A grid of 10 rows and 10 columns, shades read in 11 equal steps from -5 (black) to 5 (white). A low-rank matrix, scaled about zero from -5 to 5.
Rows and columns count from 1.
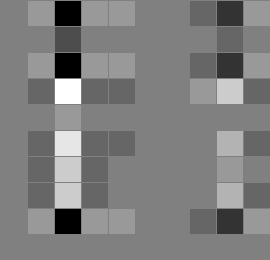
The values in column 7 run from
0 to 0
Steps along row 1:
up down up same down same down down up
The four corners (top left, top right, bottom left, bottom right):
0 1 0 0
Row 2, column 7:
0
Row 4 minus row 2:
0 -1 7 -1 -1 0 0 1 4 -1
